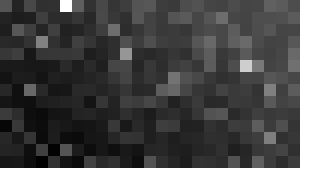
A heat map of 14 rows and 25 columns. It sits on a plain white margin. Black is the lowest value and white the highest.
There is an overall slope up to the top right. Overall the values sit about 20% of the way up the scale. Fine speckle covers the field. The values are skewed, with a long tail toward high values. There are no regular stripes.
